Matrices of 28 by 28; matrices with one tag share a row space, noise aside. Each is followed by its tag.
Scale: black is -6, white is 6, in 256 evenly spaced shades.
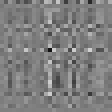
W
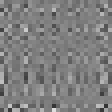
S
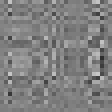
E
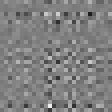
W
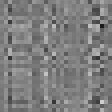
E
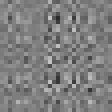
W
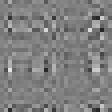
E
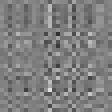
W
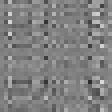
E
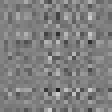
W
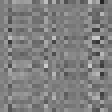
E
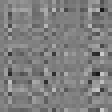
E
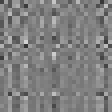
S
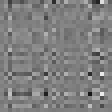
E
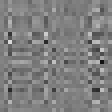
E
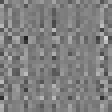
S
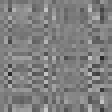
E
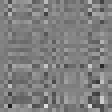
E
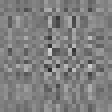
W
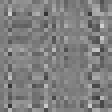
E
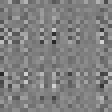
S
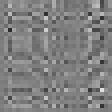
E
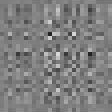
W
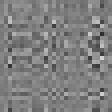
E
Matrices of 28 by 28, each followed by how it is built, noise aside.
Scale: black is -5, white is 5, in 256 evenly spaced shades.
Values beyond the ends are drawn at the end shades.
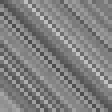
Toeplitz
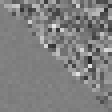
upper triangular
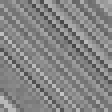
Toeplitz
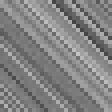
Toeplitz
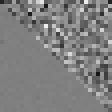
upper triangular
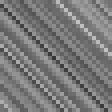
Toeplitz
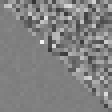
upper triangular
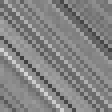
Toeplitz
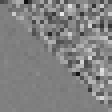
upper triangular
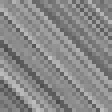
Toeplitz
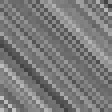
Toeplitz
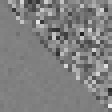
upper triangular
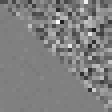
upper triangular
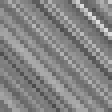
Toeplitz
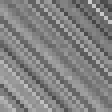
Toeplitz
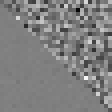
upper triangular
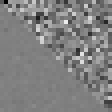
upper triangular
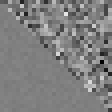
upper triangular
